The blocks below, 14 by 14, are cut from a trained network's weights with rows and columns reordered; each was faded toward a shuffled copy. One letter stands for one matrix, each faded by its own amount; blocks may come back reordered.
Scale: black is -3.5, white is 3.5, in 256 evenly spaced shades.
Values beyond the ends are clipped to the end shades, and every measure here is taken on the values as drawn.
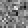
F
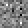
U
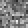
F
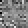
U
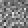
F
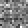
U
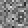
F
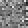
U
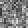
F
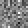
F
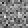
F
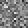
F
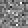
U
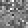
F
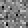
U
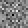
F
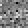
U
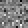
U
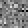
F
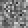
F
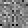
F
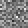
F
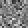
F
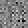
F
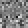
F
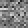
F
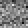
U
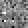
U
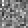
F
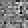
U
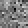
U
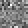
U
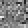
U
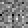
F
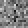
U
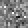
U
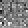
U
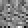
F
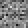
U
